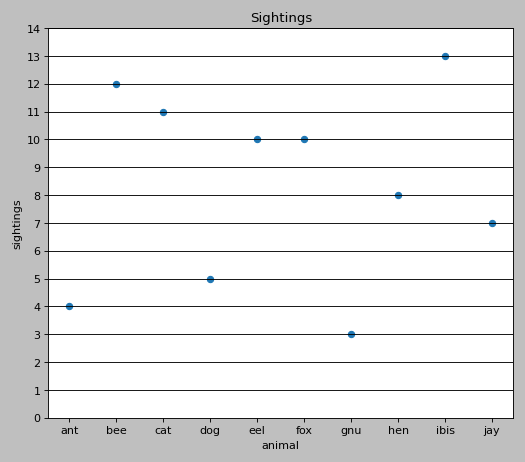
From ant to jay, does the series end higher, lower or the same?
higher
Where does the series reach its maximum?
ibis
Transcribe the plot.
Title: Sightings
x-axis: animal, ticks ant bee cat dog eel fox gnu hen ibis jay
y-axis: sightings, ticks 0 1 2 3 4 5 6 7 8 9 10 11 12 13 14
Values:
4 12 11 5 10 10 3 8 13 7
